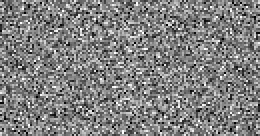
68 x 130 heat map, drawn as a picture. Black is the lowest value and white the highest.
No row or column stands out. The grain is fine, like static. It looks the same turned upside down. The histogram is bell-shaped.
